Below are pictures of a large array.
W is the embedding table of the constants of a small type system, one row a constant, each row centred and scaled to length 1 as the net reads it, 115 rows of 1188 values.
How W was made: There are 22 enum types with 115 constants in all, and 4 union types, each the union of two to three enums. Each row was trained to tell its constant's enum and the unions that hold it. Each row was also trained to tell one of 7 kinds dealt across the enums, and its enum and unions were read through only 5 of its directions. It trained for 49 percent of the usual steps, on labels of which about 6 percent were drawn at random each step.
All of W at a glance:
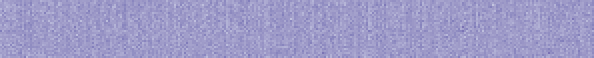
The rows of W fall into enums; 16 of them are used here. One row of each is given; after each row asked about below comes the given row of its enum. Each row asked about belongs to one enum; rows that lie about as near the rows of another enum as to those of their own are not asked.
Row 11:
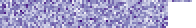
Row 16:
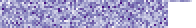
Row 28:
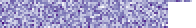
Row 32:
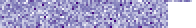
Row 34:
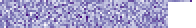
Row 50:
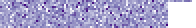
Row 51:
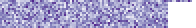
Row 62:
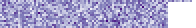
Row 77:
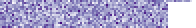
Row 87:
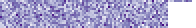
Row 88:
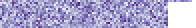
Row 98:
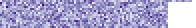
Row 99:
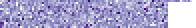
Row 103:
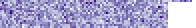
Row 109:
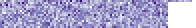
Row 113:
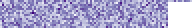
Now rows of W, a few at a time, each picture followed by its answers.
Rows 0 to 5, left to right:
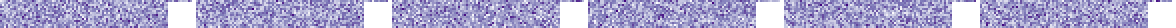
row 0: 98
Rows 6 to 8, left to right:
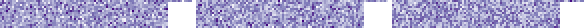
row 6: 77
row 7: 11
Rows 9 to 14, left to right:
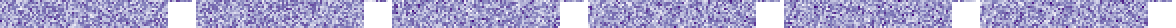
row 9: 50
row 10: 113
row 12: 88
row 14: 88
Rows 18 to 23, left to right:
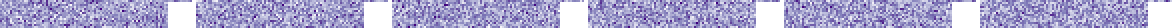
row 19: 98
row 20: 62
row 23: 11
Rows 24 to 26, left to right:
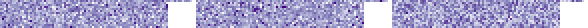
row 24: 77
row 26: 113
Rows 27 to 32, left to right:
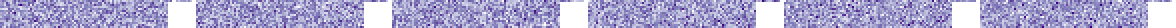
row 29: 99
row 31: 34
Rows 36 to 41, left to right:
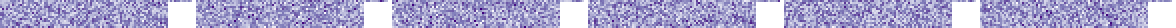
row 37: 16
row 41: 103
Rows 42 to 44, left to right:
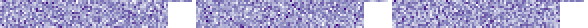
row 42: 11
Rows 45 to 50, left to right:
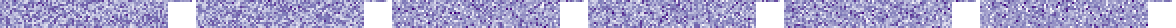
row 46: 16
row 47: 32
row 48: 32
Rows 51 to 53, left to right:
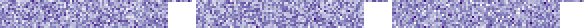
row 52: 50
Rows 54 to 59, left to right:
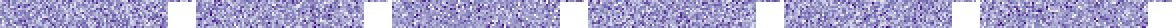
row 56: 87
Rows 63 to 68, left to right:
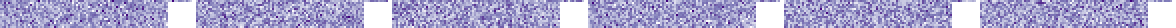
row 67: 99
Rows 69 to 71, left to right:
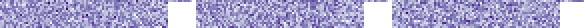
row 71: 50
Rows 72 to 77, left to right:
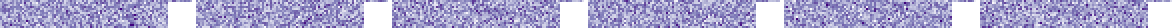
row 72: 103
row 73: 16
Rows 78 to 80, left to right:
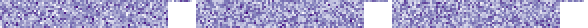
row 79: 51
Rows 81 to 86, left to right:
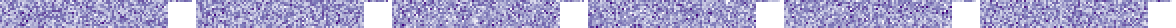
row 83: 77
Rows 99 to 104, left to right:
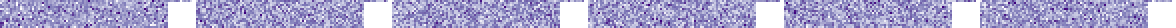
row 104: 98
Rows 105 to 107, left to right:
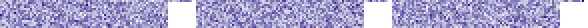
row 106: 103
